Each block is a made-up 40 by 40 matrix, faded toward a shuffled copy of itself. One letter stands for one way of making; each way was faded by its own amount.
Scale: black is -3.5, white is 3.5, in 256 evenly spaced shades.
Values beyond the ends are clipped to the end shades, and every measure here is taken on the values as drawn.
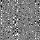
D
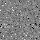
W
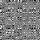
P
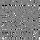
P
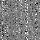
D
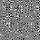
P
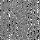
D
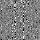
D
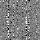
D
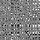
P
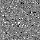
W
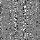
D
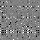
P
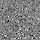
W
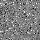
W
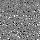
W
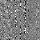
D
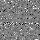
W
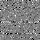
W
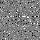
W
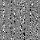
D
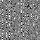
D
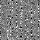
D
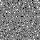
W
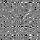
P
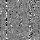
D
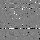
P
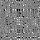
P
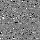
W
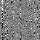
D
